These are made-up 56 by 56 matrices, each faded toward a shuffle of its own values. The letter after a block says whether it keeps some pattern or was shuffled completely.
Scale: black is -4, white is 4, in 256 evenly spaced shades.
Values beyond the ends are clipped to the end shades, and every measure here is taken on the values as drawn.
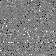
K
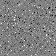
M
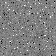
M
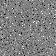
M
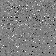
K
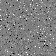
M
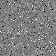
M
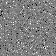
M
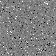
M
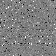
K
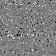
K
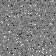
M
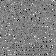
K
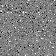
K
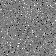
M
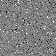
M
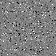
K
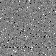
K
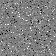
M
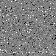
K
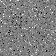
M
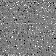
K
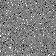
M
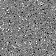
M
